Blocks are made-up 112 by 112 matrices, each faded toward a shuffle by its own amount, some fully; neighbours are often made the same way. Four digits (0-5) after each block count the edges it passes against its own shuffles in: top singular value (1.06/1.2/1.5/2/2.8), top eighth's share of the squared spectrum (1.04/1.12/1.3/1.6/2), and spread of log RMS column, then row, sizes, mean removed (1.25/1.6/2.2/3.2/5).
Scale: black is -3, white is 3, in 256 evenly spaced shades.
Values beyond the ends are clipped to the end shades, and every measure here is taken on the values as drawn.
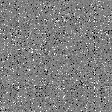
3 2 1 1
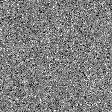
1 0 0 0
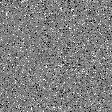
0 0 0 0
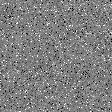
0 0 0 0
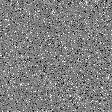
0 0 0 0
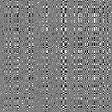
5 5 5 4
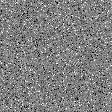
1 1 0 0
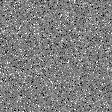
0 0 0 0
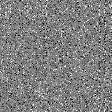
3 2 2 0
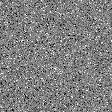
1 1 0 0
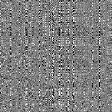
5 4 4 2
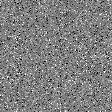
2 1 1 0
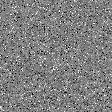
1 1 0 0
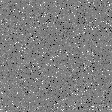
1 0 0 0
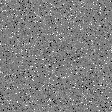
0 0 0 0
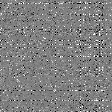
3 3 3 3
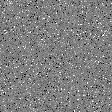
0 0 0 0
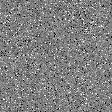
0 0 1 0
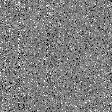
1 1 2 0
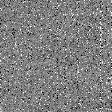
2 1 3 0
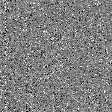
1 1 2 0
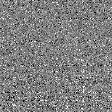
1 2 2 3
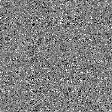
1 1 2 3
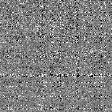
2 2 3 4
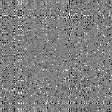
5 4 3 3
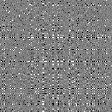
5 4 3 3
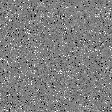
3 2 1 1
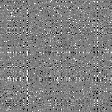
5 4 3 3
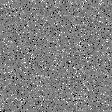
2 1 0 0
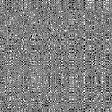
5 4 3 3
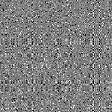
5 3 3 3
